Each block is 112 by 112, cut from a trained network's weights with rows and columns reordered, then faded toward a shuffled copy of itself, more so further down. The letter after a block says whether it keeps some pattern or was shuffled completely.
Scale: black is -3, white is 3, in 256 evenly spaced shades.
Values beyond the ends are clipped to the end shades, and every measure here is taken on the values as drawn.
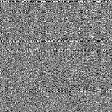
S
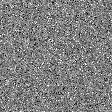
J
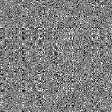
S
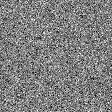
J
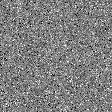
J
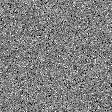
J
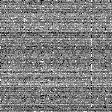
S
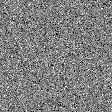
J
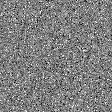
J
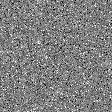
J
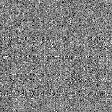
S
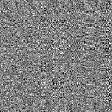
S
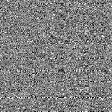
S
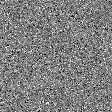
J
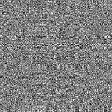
S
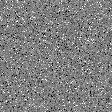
J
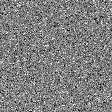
J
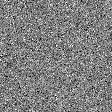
J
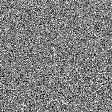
J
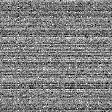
S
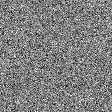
J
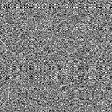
S
